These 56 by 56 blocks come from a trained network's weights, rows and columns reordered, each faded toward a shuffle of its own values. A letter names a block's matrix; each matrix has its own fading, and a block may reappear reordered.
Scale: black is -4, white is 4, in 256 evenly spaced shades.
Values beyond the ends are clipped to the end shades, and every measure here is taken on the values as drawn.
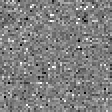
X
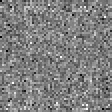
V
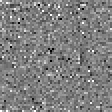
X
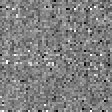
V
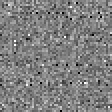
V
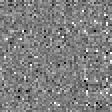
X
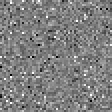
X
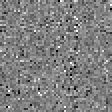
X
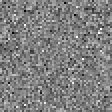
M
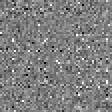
X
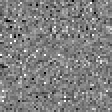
X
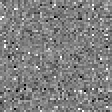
X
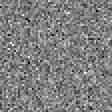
M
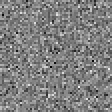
M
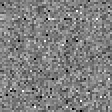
V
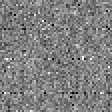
V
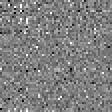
X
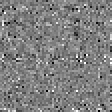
X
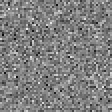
M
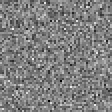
M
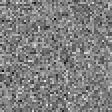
M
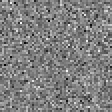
M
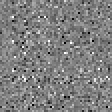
X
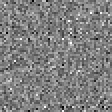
V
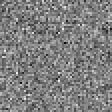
M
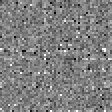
V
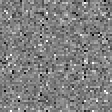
X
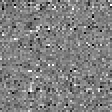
X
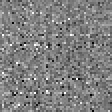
V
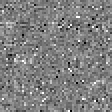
X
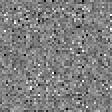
X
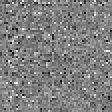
X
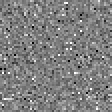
X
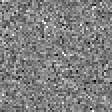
M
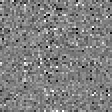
X
